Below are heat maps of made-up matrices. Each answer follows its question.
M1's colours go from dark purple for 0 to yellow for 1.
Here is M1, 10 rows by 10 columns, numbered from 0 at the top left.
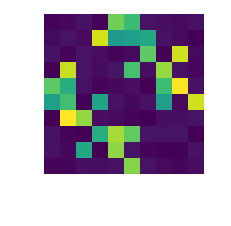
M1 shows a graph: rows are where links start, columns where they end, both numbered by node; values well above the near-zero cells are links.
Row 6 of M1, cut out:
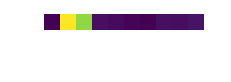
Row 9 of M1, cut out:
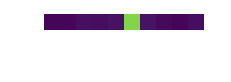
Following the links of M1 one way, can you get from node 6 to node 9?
yes
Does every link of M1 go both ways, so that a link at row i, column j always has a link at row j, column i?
yes
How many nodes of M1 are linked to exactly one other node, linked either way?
1
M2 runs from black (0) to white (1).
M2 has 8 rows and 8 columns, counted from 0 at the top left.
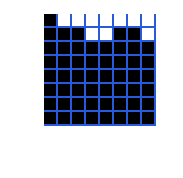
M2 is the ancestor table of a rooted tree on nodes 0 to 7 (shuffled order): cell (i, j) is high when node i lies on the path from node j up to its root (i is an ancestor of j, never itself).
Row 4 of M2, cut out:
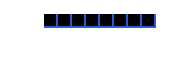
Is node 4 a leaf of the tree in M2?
yes
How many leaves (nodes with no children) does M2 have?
6
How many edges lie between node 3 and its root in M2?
2
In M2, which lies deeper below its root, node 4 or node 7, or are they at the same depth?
the same depth
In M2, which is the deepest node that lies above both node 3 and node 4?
1
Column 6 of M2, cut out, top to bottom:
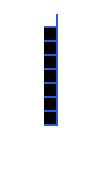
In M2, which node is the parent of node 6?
0
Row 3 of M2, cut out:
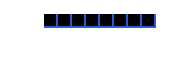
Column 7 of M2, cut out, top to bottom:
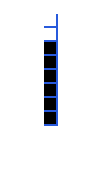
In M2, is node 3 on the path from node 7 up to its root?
no
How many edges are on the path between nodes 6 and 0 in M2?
1
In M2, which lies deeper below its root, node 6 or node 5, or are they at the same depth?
the same depth
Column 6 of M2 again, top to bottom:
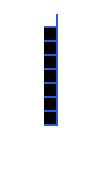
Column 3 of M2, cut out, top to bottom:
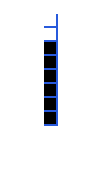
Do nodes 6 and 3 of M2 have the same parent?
no
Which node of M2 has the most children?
0
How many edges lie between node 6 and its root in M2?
1
